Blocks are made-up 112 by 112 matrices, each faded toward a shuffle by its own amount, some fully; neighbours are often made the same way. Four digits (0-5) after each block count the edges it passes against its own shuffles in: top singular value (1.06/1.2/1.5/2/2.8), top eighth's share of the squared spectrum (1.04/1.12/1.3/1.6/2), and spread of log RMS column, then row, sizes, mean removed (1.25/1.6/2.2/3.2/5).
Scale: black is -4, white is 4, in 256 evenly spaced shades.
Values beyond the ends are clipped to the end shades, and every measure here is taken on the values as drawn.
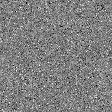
1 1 0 0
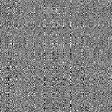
4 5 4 3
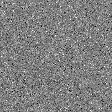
1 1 0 0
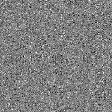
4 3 2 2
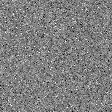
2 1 0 0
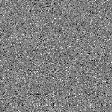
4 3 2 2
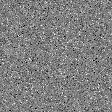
0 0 0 0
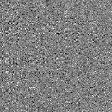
4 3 2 2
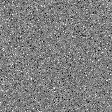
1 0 0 0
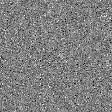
3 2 1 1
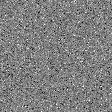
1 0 0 0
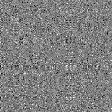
4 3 2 2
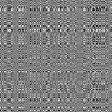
5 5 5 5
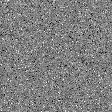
0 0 0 0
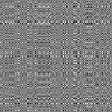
5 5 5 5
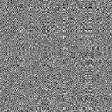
5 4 3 3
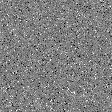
0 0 0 0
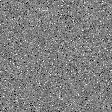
2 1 0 0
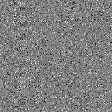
4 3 2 1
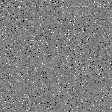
2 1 0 1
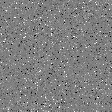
2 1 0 0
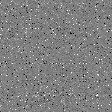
3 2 1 1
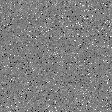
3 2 1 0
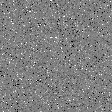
1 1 0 0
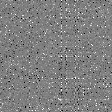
4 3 2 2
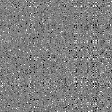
4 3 3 2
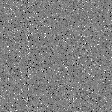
3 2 1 0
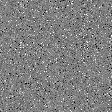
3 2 1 1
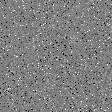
0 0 0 0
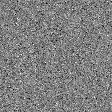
0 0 0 0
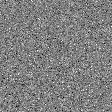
0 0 0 0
